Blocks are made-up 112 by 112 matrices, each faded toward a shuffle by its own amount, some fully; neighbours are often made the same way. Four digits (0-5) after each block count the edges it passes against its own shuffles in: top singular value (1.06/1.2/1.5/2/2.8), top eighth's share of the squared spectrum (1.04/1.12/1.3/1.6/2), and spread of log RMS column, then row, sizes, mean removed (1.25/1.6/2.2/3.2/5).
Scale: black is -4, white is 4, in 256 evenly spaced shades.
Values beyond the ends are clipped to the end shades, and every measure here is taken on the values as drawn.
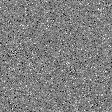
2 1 0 0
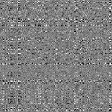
5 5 3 4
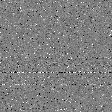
3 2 0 2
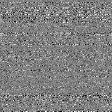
2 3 0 4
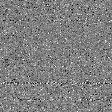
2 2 0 2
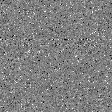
1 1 0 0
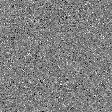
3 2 0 0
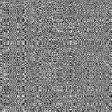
5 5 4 3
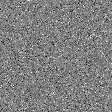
2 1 0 0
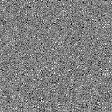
4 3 2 2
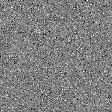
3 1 0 0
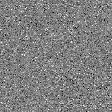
3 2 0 1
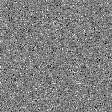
3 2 0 0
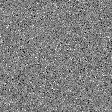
1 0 0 0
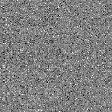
4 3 1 1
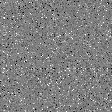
3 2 0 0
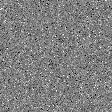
0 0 0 0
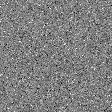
0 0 0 0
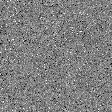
0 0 0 0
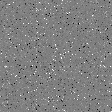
2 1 0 0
